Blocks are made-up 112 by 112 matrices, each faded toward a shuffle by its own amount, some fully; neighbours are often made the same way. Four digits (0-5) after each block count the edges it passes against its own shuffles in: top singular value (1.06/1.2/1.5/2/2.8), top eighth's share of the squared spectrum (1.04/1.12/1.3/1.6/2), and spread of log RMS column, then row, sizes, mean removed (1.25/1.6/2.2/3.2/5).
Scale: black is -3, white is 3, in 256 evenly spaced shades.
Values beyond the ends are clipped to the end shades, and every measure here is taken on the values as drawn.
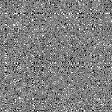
4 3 2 3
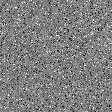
1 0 0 0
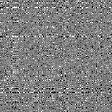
5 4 3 3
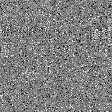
3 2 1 1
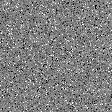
0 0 0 0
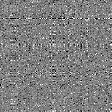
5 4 2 3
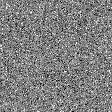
0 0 0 0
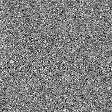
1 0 0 2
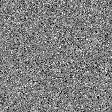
0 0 0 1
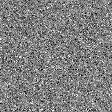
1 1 0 2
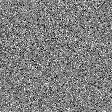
0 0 0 0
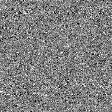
1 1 0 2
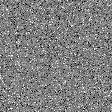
1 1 0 0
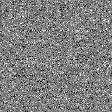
3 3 1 2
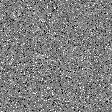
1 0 0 0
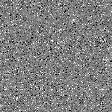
3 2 0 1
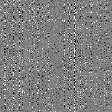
4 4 3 1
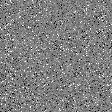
3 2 1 0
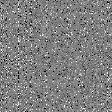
4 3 3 1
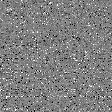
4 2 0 2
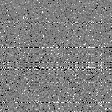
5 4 1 3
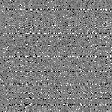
5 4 2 3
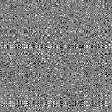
5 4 2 3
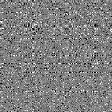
4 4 2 3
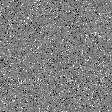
2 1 0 0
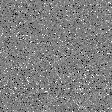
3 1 0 1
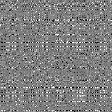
5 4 3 4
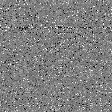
3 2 0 1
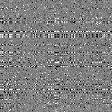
5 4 3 4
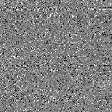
4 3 1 2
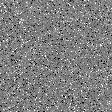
0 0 0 0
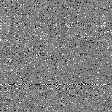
4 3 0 2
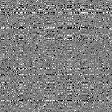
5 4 2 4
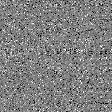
3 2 0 2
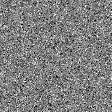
0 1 1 0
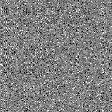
4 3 2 1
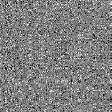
4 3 2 2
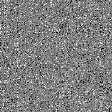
4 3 2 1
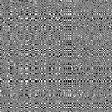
5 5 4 4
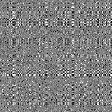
5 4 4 4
